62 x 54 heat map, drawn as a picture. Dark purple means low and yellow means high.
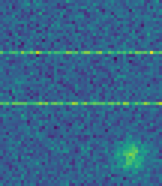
On average the colour sits 30% of the way up the scale. The values are skewed, with a long tail toward high values. There is no overall slope. Rows 18 and 35 stand out from the rest. A single bump stands in the bottom right. The bottom right is the ninth with the highest average.
